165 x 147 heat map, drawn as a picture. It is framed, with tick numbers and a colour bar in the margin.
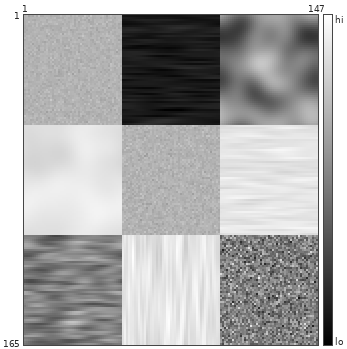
The table splits into 3 rows of 3 panels. Panel 1,1: high, fine-grained, faint in contrast. Panel 1,2: very low, streaked across, faint in contrast. Panel 1,3: middling, smooth, strong in contrast. Panel 2,1: very high, smooth, faint in contrast. Panel 2,2: high, fine-grained, faint in contrast. Panel 2,3: very high, streaked across, faint in contrast. Panel 3,1: middling, streaked across. Panel 3,2: very high, streaked downward, faint in contrast. Panel 3,3: middling, fine-grained, strong in contrast.
